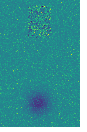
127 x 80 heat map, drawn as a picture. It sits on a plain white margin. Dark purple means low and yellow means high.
The ninth with the lowest average is the bottom middle. In the top middle lies a patch that is rougher than the rest. Overall the values sit about 50% of the way up the scale. A single dip lies in the bottom middle. Values change most from cell to cell in the top middle.
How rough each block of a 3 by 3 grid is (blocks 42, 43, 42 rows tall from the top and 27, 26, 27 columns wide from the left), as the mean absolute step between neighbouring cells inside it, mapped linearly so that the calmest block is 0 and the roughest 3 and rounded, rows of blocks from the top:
030 | 000 | 000
